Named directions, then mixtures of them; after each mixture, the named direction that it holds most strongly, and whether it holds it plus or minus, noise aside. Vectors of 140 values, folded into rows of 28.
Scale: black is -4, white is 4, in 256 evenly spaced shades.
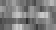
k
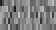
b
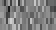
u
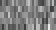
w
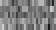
w, minus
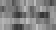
k, minus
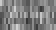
b, minus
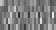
b, minus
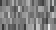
w, plus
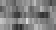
k, minus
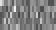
b, minus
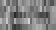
k, minus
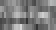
k, plus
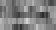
k, minus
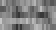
k, minus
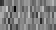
b, plus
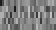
b, plus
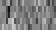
u, plus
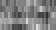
k, minus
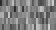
w, plus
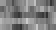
k, minus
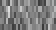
u, minus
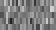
u, minus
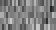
w, plus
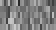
u, plus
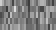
b, minus
